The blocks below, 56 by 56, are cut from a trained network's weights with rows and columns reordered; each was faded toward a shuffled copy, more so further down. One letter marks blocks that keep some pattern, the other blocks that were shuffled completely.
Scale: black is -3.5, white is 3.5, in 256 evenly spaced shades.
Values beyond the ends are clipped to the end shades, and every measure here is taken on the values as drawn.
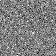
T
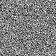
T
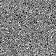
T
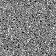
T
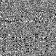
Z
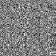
Z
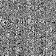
Z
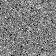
T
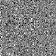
Z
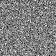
T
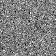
T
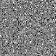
Z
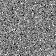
T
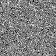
T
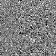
Z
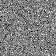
T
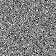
T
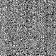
Z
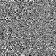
Z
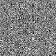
Z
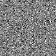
Z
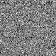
Z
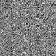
Z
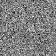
Z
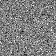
T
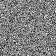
T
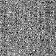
Z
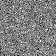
T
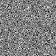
Z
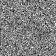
T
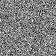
T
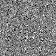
Z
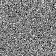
T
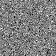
T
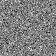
T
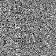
Z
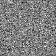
Z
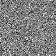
Z
